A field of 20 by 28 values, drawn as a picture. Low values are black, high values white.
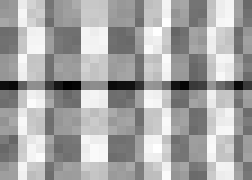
Row 10 stands out from the rest. Stripes running up and down repeat 4 times from left to right. No overall slope runs across the table.
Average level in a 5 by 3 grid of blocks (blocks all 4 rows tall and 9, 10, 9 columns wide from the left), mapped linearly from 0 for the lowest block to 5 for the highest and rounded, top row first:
3 5 3 | 3 5 3 | 0 3 0 | 3 5 3 | 3 5 3
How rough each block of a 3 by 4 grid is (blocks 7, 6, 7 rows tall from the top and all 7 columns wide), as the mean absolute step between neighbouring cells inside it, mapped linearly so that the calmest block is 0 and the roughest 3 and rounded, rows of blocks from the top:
1 0 1 1 / 3 2 3 3 / 1 0 1 1
